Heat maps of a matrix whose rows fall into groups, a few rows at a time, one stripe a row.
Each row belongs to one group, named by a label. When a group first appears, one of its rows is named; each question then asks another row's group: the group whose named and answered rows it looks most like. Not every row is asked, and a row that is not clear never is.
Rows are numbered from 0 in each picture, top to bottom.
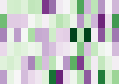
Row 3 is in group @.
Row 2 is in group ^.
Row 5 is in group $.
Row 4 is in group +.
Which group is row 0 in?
@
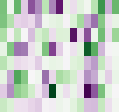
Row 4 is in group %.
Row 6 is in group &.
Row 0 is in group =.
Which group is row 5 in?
&
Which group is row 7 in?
%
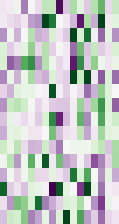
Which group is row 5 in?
^
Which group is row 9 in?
$
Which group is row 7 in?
@
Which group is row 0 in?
$
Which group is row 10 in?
=
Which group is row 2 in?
^
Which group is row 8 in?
$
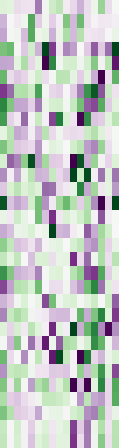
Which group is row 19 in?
%
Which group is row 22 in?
@
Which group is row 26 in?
@
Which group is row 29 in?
%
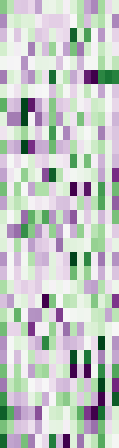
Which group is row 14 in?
@
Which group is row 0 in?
%
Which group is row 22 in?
=
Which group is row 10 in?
+
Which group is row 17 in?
=
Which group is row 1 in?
@
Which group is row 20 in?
%
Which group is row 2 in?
^
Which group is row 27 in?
@
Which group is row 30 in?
%
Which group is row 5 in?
$
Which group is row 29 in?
%
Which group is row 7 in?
+
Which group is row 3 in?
+
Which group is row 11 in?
^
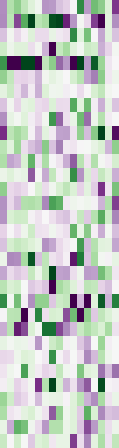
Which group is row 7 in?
^
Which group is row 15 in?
@
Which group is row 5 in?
%
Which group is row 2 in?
^
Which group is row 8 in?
$
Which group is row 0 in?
@
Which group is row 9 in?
@
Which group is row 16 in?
^
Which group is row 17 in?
@
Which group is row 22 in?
+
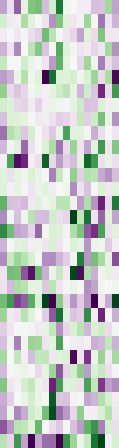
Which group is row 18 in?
@
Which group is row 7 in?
%
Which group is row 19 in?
+
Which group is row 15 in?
^
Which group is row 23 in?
$
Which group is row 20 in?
&
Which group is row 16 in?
%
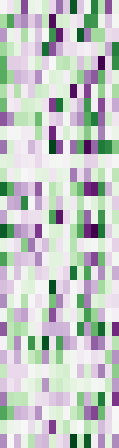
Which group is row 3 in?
=
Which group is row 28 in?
@
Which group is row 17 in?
+
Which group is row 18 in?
%
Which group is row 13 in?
%
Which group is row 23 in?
@
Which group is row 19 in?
^
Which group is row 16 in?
%
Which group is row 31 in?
^
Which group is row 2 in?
$
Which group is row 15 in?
$
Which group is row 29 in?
%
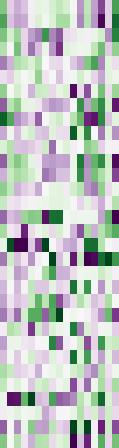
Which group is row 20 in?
^
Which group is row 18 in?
$
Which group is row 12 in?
@
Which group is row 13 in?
%
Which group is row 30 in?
^
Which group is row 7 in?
@
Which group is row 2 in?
=
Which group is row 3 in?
=
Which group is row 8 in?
%
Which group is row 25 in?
^
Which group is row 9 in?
^
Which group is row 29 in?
@
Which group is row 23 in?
+
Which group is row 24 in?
$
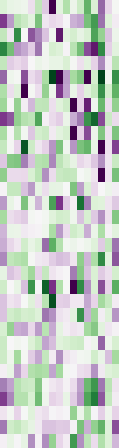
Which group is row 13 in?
+
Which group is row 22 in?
@
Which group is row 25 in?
=
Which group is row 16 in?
$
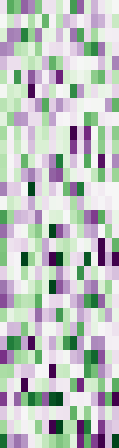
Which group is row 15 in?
%
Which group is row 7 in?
=
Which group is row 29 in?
^
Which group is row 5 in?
=
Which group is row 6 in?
+
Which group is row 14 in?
+
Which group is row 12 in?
=
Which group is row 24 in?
+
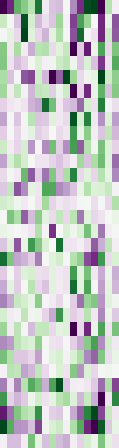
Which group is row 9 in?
^
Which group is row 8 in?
^
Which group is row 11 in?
@
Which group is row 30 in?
%
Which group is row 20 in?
^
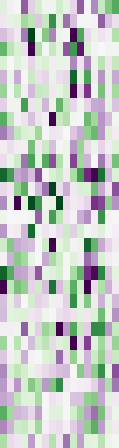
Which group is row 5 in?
^
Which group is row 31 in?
+
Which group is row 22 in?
@
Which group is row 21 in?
^
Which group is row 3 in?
+
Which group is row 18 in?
&
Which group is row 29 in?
%
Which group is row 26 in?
@
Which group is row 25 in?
$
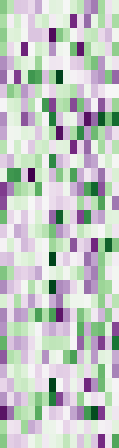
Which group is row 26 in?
@
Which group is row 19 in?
%
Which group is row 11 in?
&
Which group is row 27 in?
&
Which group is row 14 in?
@
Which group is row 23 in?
@
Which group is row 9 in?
$
